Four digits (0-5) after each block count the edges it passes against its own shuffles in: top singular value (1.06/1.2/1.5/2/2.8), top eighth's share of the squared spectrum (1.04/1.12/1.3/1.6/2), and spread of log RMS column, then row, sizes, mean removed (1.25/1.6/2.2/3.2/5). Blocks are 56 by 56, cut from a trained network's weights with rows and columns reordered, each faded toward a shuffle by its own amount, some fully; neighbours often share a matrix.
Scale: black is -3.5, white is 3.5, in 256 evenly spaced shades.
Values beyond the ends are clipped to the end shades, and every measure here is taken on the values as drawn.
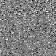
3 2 0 2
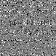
3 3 0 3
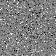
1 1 0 0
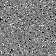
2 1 0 0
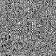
3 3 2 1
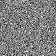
2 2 0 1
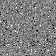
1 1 0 1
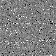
2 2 0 1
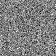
0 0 0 0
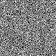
0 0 0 0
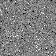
0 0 0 0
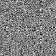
3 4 1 2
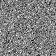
0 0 0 0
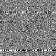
4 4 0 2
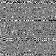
3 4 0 3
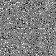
2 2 0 2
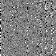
3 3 3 0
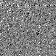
2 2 0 1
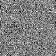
3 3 1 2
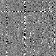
3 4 3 1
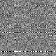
4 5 1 3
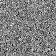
1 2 0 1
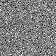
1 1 0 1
